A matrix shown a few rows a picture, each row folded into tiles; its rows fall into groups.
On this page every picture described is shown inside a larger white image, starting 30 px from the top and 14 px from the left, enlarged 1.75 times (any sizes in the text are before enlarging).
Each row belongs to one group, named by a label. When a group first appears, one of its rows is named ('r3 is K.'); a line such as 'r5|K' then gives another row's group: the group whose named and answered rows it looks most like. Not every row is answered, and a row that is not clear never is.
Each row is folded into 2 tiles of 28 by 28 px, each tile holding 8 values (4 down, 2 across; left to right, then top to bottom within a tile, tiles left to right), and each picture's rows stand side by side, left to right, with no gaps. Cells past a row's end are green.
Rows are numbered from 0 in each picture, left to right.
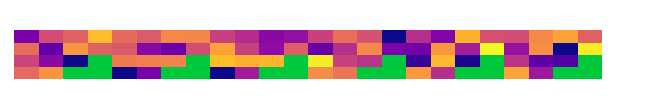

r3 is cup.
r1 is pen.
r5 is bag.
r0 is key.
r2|pen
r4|bag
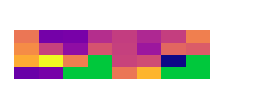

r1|key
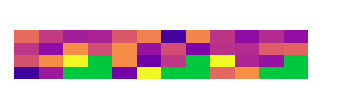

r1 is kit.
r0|pen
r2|cup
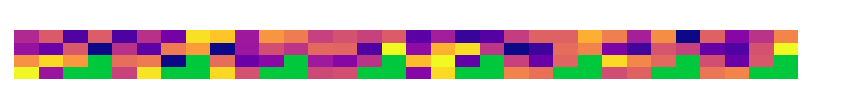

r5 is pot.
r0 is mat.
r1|key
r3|bag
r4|cup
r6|cup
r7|pot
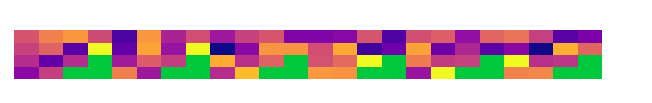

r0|bag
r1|bag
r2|cup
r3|mat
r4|kit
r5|cup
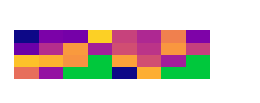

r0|mat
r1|cup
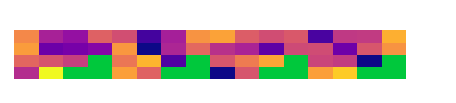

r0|kit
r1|key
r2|pen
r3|key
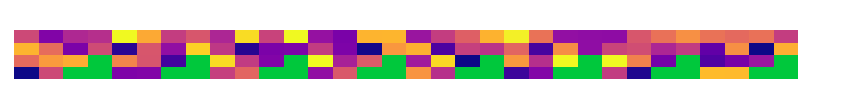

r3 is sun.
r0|pen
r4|key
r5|pen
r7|bag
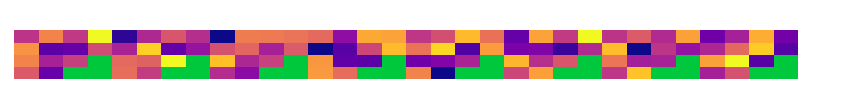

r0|sun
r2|sun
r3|pot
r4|bag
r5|sun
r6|kit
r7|cup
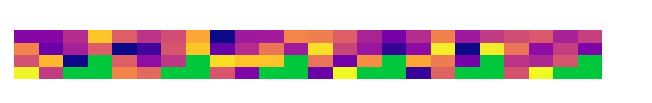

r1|pot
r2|mat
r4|bag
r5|kit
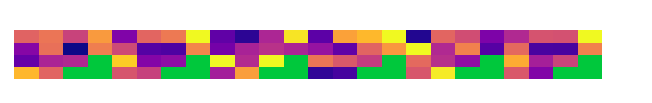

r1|sun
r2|mat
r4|kit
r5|sun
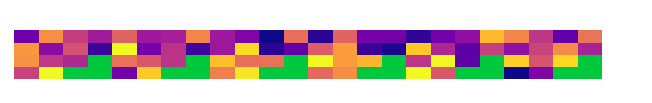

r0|kit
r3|mat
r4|key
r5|pen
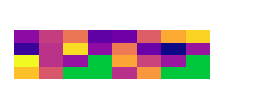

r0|cup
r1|sun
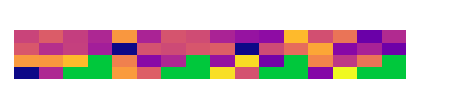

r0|pen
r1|pot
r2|key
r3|kit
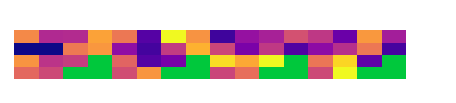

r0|pot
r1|pot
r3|cup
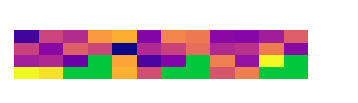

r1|pot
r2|mat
